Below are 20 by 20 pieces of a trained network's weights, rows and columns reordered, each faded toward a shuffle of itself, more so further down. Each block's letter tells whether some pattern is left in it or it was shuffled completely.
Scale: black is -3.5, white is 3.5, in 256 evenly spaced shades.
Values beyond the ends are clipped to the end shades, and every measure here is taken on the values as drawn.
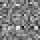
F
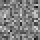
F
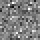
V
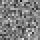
V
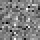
V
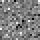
V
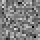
V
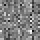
F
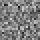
F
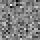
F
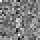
F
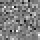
V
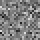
V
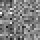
F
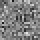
F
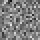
F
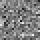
F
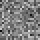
F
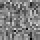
F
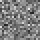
F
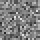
V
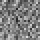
F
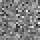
V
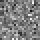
V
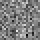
F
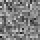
F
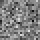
V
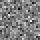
V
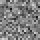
V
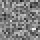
F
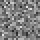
V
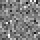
V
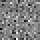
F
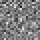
F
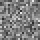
V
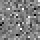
V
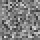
V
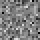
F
